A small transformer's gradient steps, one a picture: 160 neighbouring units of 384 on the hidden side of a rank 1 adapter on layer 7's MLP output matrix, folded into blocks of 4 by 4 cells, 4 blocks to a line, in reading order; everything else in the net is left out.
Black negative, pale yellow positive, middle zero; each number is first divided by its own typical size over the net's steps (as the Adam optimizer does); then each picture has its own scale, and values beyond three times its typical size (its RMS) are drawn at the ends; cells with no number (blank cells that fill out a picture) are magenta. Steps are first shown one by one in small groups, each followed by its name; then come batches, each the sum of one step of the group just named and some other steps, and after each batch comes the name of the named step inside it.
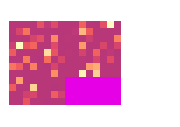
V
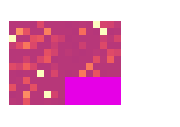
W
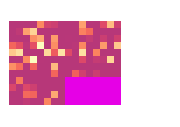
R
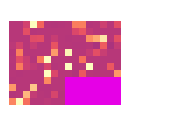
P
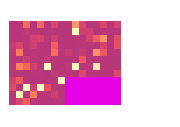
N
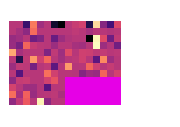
P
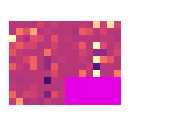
V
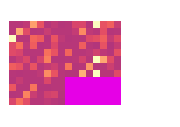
P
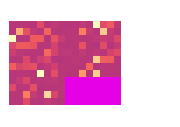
W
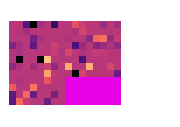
P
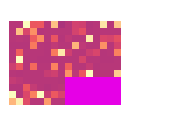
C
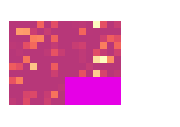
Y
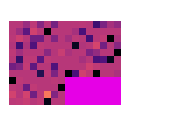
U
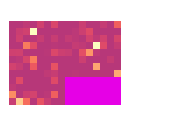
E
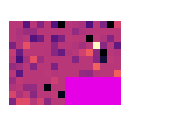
E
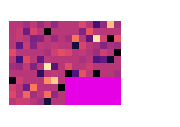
U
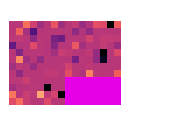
C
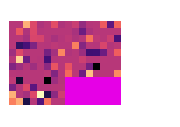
C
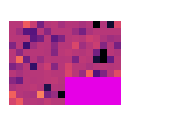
C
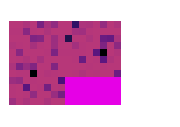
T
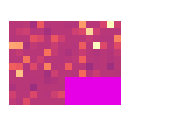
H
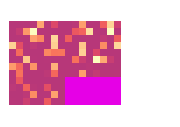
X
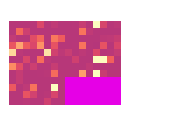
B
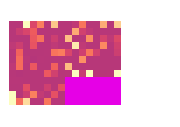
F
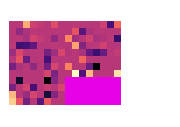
F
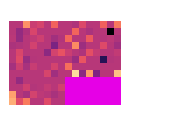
F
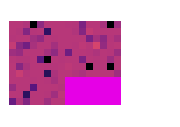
H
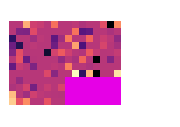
F
